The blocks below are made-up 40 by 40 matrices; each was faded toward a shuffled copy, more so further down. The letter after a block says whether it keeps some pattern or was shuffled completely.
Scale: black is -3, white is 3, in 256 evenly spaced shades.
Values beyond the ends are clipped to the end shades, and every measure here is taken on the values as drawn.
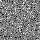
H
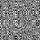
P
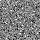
H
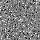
H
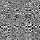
P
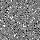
H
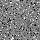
H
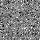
H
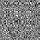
P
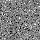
H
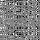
P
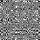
P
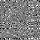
P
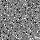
H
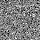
H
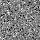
H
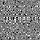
P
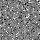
H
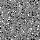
H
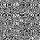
P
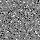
H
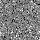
H
